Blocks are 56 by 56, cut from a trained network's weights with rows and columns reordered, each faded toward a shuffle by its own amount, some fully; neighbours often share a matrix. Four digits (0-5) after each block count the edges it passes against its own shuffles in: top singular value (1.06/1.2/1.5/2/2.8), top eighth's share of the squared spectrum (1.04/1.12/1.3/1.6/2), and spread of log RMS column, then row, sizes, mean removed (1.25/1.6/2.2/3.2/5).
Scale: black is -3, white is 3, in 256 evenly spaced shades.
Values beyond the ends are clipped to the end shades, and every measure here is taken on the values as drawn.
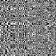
4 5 3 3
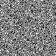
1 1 0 0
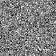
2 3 1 0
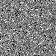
0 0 0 0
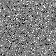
0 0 0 0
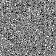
0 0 0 0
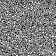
1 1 0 0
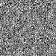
2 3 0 1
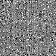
2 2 0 1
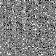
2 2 0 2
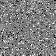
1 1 0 1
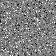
0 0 0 0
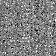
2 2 0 1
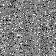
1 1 0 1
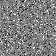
1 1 0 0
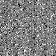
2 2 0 1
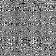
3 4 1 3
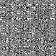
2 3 0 3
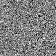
2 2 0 0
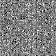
2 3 0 2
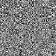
3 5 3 2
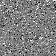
0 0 0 0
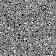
0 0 0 0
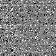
2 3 2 0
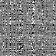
3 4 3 0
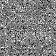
2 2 2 0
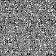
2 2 2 0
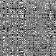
2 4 3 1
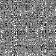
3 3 3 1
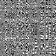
2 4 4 1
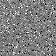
0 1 0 0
